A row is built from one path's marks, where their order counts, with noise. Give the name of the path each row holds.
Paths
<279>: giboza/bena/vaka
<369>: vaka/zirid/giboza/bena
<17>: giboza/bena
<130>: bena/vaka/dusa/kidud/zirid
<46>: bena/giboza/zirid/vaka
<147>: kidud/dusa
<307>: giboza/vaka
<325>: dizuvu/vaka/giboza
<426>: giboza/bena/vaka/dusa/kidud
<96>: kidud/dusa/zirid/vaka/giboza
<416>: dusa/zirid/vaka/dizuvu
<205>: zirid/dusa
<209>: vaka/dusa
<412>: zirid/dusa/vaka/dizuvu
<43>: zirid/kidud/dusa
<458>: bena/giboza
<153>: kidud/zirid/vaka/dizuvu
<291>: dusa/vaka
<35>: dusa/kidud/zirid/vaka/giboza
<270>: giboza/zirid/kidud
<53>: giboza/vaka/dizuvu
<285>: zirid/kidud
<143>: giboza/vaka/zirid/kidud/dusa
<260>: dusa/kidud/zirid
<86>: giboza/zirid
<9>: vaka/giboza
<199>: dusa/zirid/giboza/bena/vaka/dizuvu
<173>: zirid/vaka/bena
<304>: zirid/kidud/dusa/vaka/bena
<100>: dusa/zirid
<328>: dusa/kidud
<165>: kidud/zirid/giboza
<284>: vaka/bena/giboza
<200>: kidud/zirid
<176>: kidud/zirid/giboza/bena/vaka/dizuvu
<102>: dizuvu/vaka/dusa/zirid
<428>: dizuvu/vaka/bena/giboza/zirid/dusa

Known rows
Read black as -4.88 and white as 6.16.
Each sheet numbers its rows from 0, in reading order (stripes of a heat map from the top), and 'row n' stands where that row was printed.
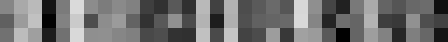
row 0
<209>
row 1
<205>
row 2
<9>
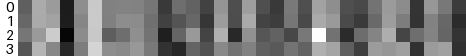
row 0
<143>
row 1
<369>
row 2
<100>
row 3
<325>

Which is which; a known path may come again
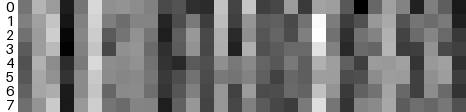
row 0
<9>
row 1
<291>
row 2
<100>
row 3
<205>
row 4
<325>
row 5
<428>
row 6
<412>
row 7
<260>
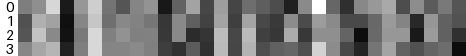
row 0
<328>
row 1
<270>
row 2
<307>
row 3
<209>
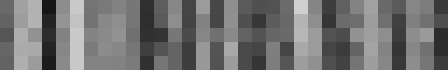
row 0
<416>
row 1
<304>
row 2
<102>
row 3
<369>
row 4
<143>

